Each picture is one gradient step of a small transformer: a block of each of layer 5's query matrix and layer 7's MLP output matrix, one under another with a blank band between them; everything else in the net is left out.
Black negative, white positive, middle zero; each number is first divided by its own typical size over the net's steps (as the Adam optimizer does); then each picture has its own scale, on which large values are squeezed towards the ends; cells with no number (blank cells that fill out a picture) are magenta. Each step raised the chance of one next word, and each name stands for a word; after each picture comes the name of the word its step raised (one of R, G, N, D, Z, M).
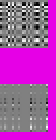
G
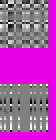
G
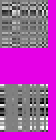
G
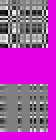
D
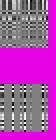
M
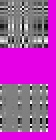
D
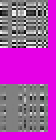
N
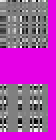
D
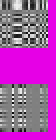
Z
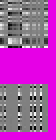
N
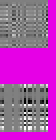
G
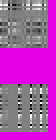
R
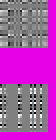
R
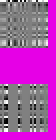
D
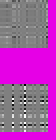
R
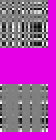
D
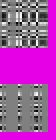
N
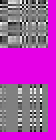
Z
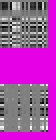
G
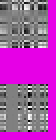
M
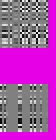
D
